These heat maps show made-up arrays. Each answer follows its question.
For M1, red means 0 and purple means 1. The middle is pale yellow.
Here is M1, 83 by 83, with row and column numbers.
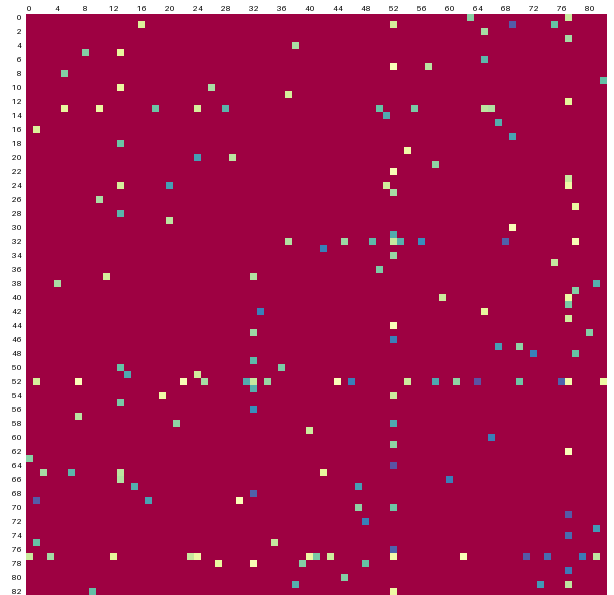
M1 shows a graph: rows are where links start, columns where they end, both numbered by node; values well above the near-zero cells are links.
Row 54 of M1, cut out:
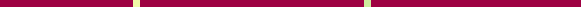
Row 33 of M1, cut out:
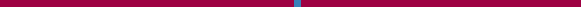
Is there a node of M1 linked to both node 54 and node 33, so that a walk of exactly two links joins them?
no
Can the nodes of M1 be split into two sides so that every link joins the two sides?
yes
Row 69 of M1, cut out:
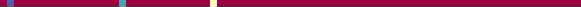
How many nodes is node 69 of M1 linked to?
3
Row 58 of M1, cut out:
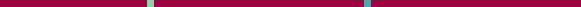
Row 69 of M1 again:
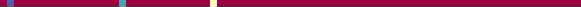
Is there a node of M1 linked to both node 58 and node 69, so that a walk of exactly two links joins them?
no
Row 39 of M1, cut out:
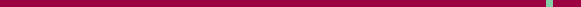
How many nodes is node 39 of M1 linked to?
1
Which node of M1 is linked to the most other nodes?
node 52
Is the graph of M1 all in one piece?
yes
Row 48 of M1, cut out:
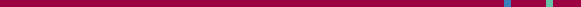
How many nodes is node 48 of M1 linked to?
2
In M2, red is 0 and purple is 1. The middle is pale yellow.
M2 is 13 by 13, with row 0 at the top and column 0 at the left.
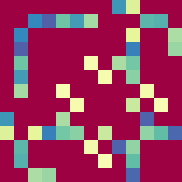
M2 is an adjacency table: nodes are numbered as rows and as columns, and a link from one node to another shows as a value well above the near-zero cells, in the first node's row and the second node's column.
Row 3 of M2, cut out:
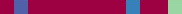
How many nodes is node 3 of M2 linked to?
3
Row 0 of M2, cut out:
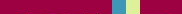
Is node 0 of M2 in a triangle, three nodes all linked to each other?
no
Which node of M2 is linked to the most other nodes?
node 9
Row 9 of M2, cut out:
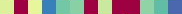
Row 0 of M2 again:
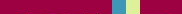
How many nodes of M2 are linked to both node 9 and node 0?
0
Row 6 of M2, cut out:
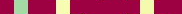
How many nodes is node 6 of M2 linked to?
3
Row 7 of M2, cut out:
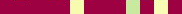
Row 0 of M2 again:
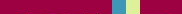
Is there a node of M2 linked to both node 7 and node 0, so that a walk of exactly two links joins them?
yes
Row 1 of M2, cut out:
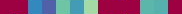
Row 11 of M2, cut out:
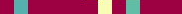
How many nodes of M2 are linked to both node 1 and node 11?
0
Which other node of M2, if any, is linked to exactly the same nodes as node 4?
node 10
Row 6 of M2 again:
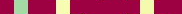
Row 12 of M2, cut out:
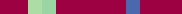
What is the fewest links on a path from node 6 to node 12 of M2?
3
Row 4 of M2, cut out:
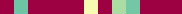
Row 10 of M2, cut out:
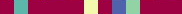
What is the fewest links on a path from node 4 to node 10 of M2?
2
